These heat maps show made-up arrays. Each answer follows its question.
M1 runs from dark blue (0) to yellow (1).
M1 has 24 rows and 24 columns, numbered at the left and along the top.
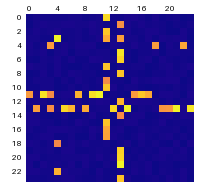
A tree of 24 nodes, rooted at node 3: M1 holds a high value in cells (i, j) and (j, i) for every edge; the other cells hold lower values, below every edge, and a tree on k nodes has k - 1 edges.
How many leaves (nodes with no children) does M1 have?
20
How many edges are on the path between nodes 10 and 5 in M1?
4
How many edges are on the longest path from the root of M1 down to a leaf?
2
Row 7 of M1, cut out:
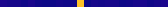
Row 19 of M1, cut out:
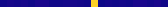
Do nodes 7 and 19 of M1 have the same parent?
no
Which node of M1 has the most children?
13
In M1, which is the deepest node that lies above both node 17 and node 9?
11
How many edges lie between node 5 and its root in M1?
2
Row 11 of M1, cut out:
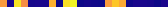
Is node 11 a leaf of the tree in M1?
no
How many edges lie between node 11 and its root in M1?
1
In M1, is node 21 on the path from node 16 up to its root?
no
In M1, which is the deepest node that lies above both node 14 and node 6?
13
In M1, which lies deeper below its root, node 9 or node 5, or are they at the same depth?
the same depth
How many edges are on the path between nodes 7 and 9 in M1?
2
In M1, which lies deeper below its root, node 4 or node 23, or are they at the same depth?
node 23
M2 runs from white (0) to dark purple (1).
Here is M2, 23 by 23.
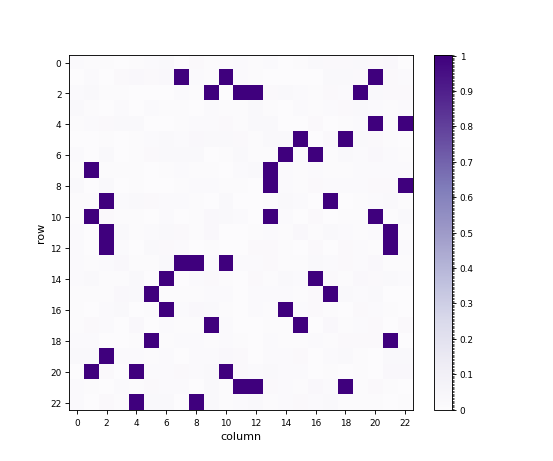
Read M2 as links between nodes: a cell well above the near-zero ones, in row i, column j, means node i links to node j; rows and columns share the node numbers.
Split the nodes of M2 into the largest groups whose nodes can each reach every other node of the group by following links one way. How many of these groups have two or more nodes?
3
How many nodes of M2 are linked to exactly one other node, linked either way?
1
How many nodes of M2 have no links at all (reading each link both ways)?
2
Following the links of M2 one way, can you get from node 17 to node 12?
yes
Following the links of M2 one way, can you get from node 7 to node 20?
yes
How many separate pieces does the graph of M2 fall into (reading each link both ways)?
5
